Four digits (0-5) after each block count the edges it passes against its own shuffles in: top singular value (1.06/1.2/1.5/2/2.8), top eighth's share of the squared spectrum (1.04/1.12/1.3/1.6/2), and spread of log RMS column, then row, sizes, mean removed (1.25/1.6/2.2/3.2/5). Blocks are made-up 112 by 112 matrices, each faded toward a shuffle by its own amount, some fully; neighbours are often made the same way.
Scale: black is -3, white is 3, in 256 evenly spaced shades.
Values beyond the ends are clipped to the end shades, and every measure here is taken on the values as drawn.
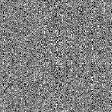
3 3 4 1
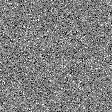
0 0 0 0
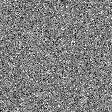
0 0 0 0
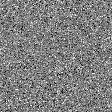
0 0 0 0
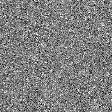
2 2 2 0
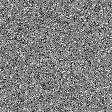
0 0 0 0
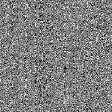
3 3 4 0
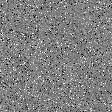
0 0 0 0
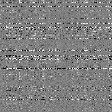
4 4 3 4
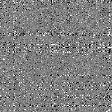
4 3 3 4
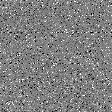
2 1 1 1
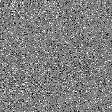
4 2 1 1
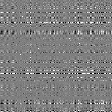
5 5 3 4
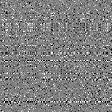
5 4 2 3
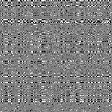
5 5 3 4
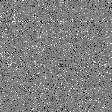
3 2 0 1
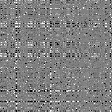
5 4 3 3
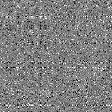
4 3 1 3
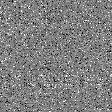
3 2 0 2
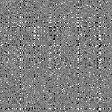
5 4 3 3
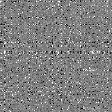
4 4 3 3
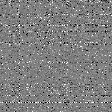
4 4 2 3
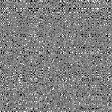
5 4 2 3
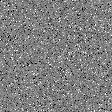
2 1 0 0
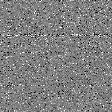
4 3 1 2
